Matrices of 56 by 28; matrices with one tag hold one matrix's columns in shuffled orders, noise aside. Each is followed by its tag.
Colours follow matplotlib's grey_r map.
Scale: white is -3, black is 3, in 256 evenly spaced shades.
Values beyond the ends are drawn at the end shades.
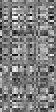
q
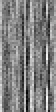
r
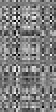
q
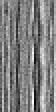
r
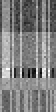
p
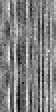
r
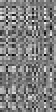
q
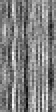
r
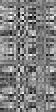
q
